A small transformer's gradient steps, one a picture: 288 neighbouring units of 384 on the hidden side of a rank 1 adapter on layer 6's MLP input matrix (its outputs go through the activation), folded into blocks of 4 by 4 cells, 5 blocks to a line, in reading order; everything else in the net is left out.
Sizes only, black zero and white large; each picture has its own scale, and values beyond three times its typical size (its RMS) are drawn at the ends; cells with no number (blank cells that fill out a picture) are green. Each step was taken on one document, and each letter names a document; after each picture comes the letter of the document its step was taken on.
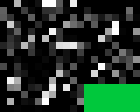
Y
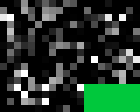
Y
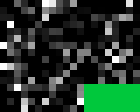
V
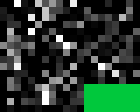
Y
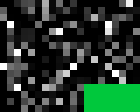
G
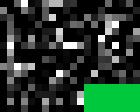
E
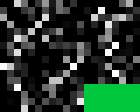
G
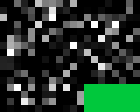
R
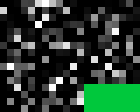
G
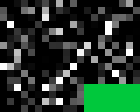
G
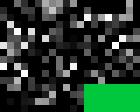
R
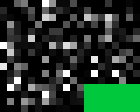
Y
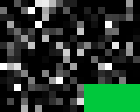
V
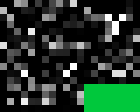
Y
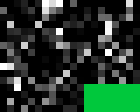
V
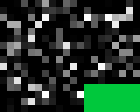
R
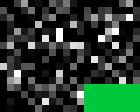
E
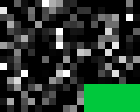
V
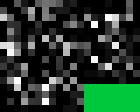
Y
